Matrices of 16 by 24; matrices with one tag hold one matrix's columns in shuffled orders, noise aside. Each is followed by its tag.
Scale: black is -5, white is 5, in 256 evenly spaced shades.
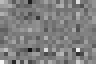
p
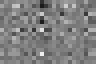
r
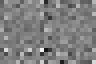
p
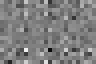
p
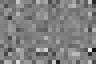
p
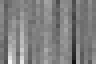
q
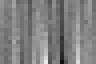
q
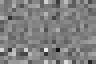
p
